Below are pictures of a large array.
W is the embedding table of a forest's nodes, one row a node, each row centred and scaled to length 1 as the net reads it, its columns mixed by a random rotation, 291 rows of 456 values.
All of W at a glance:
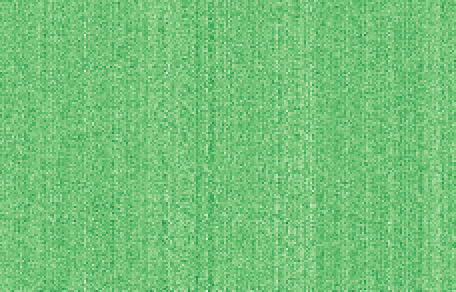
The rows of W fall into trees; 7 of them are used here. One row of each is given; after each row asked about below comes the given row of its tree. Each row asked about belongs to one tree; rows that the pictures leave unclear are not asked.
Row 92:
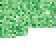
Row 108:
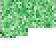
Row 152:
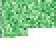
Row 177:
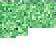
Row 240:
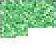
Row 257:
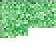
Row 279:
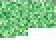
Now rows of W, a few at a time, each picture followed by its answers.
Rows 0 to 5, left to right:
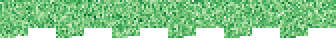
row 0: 257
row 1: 108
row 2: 279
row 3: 240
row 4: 108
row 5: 240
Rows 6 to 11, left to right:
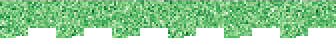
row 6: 279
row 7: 108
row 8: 152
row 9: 108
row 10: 240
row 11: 108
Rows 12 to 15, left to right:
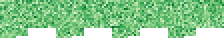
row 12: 240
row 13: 257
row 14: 279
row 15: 257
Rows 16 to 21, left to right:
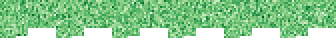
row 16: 108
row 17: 279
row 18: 152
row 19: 152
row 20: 108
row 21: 257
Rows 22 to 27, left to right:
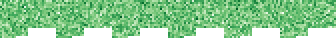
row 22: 152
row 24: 279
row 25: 240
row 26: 257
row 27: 240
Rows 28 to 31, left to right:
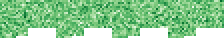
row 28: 177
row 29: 257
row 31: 152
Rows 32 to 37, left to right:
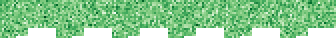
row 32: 257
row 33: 92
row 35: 240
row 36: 257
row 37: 279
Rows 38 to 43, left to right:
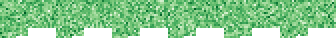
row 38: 177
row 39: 257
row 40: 152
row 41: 108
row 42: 240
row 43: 257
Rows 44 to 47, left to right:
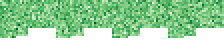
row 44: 177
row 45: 152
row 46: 240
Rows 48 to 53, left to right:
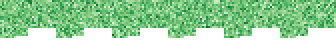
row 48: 152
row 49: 257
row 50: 279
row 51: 152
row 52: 240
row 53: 257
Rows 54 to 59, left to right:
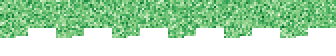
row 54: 279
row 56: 152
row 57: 240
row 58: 108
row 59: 279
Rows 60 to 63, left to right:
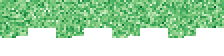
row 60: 177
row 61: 240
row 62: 257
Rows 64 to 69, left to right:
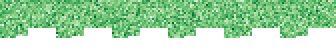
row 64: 177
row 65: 108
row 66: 177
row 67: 177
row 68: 279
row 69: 108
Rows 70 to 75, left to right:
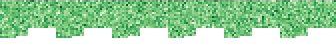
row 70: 240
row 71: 240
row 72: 257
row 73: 257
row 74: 152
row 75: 152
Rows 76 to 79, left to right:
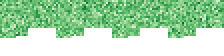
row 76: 108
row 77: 257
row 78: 240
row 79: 152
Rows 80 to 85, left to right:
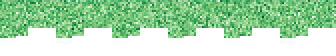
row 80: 257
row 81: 177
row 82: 257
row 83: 152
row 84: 108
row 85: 108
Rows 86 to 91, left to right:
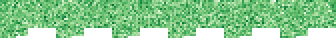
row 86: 257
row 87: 279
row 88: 92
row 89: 152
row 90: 152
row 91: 240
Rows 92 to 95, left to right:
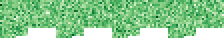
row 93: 108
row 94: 257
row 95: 108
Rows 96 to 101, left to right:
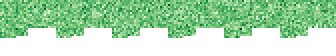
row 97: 257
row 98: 108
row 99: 92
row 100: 177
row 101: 257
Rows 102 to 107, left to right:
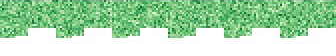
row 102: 152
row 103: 257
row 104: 257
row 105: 152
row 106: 177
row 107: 279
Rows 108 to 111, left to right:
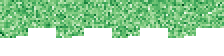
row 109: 279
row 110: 257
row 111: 257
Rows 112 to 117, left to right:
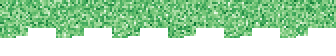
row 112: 92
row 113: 240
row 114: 108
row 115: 92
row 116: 108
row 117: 257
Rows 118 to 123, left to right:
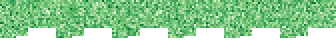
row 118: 92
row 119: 240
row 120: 240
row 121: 152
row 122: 108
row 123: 257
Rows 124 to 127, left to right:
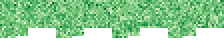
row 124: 257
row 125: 279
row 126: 92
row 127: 152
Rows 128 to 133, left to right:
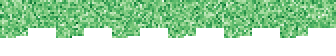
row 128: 279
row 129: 240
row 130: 152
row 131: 257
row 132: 279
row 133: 177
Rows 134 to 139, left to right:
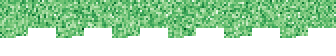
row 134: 108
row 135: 108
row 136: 108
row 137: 240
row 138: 108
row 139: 108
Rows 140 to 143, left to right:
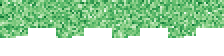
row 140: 279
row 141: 177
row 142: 240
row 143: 257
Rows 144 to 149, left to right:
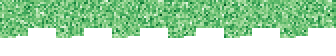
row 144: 257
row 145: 152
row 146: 152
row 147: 108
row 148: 279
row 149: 152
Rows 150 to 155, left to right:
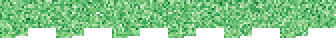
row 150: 152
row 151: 257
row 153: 240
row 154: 257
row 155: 108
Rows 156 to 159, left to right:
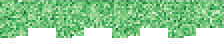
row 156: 177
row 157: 257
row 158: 257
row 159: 240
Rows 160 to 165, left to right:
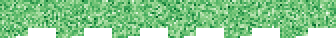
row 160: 257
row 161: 152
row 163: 177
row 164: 240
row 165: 92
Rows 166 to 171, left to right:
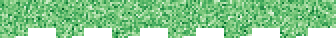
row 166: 152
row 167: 177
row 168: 92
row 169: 152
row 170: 92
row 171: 108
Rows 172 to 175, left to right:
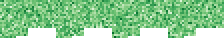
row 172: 108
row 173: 257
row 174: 177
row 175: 240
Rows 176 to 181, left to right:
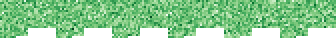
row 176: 240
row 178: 108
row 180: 152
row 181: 240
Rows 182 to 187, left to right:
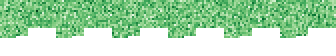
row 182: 108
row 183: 108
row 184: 177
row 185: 240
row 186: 152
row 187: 108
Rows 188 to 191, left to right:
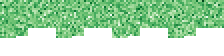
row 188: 240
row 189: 108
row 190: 257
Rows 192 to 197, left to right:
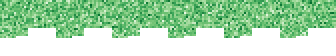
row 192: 152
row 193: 240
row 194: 279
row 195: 257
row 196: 177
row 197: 279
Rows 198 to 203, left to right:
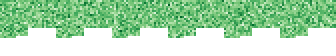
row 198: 257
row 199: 279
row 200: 257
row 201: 279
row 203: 152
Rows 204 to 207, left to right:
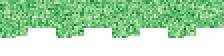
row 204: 92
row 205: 177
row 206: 177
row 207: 177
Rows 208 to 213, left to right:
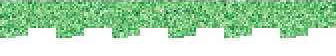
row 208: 279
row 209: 240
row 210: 177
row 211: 108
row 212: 279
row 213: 240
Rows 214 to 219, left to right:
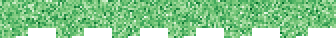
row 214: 152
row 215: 152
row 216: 108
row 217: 152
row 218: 257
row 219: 108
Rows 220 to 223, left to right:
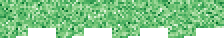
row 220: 177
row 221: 177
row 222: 240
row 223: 240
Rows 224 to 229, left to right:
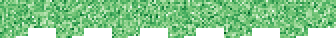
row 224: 152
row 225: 177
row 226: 108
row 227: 240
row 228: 177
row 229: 240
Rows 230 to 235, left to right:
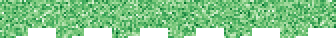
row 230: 240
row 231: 240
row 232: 92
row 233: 240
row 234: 177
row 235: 152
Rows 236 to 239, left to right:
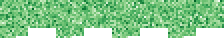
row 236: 279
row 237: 257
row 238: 152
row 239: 152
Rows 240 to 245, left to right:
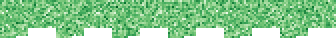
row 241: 257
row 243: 240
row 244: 240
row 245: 108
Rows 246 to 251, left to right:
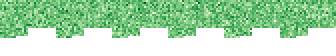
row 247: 177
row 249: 257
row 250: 279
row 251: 177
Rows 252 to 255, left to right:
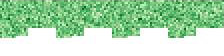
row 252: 152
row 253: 257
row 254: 152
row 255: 177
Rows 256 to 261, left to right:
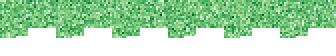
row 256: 240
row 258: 152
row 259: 177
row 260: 279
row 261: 108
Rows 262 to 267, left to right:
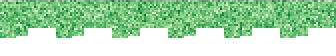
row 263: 177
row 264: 257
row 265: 177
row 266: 177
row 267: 152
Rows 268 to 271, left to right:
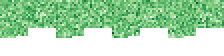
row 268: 257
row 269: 240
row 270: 177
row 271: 152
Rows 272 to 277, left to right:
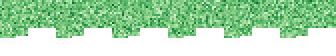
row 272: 152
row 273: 240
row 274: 92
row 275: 152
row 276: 257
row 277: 240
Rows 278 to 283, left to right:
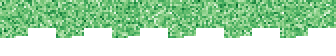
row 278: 152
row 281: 240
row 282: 279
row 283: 240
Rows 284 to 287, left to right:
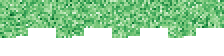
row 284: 177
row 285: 257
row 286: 240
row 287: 152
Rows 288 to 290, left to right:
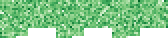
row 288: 240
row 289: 240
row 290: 152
